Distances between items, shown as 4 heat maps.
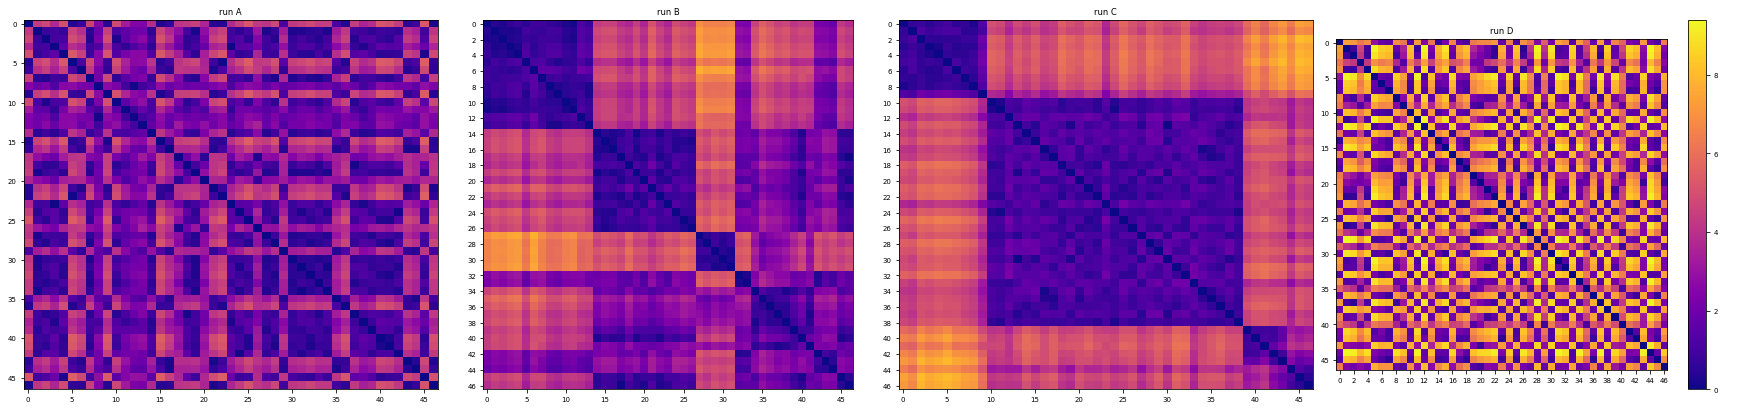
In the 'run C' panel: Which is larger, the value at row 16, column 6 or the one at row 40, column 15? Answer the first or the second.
the second
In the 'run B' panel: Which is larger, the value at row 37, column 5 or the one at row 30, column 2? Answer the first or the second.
the second
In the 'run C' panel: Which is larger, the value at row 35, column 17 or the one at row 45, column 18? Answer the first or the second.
the second
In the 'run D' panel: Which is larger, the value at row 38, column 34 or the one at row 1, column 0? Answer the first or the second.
the first
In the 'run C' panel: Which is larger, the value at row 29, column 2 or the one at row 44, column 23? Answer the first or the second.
the first
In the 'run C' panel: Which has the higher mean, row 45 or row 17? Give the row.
45
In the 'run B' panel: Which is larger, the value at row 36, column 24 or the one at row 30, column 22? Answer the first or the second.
the second
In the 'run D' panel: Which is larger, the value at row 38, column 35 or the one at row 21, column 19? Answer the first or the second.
the first
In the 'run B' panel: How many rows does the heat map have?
47
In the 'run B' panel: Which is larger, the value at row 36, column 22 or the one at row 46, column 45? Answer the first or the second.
the first
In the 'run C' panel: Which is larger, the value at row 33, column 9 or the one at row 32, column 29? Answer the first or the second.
the first
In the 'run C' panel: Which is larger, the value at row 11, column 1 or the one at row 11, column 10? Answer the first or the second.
the first
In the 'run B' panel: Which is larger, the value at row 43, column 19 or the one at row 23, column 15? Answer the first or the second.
the first
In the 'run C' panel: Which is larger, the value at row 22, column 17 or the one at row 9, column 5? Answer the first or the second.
the second
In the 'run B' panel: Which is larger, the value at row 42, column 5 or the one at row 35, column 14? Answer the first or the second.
the second
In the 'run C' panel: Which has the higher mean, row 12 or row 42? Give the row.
42
